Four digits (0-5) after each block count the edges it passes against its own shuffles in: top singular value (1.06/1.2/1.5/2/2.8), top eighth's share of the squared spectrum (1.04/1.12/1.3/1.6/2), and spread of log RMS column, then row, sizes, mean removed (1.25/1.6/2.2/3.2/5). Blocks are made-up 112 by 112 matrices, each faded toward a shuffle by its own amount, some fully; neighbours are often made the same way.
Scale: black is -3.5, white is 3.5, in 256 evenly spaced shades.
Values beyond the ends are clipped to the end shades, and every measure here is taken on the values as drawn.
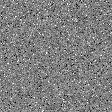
0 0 0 0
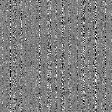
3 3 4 0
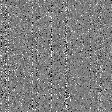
2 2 3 0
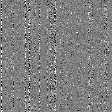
3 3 4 0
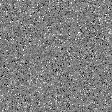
0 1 1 0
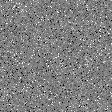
0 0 0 0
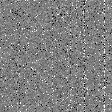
2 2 2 0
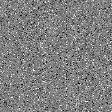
1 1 2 0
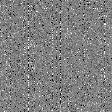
2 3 3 0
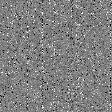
2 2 2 0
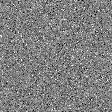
0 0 0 0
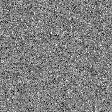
0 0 0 1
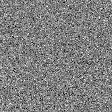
0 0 0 1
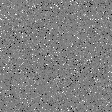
1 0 0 1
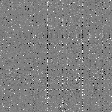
4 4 2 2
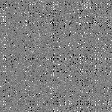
4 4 3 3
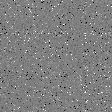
2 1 0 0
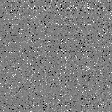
4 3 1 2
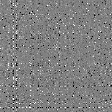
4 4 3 2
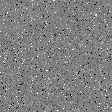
2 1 0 0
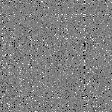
4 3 2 2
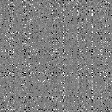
4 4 3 3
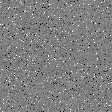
2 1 0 0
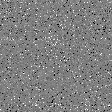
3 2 0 1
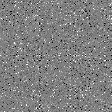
3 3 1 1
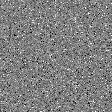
3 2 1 0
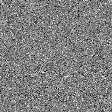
1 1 0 2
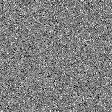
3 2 0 0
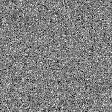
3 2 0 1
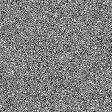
3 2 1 0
